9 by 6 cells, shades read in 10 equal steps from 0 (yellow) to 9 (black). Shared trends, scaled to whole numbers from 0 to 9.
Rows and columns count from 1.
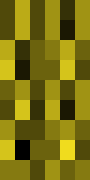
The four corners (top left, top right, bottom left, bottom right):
6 3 4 4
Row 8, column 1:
1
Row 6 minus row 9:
2 -3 1 -1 3 -1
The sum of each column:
34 42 52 32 40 38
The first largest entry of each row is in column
5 5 2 2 3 5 2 2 3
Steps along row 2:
down up down up down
